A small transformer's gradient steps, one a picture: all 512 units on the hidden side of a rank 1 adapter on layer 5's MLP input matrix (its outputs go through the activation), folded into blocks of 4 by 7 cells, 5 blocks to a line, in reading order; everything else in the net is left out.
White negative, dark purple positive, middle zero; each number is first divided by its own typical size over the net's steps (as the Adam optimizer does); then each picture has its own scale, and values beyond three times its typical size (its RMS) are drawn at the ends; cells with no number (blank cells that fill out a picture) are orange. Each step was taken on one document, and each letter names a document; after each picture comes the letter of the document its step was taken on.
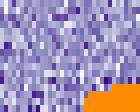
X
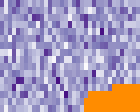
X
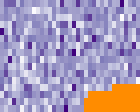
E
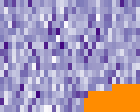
X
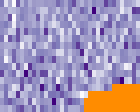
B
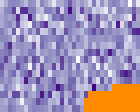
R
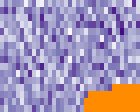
R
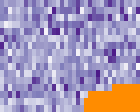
X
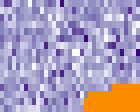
E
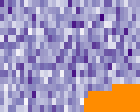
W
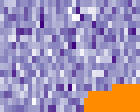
B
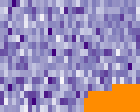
X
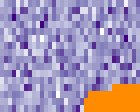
B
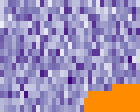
R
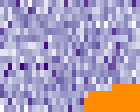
E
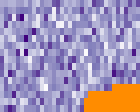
W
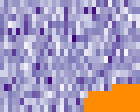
X
